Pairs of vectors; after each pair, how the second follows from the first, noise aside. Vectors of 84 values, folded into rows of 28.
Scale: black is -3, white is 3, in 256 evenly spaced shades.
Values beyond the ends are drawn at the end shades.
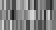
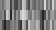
reversed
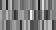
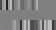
partly zeroed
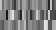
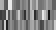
reversed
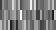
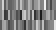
wrapped around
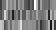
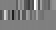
partly zeroed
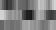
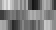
wrapped around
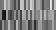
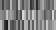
wrapped around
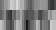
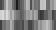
wrapped around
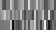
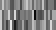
wrapped around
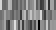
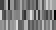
wrapped around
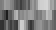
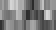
wrapped around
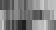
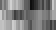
reversed
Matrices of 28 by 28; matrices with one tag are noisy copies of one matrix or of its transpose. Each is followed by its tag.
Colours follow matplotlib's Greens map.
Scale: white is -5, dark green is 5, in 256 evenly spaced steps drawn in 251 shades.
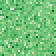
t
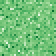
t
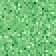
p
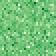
p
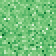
p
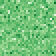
t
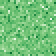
t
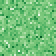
t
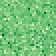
p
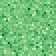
p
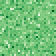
t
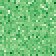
t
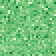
t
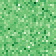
p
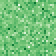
p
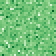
t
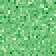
t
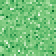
t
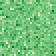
t
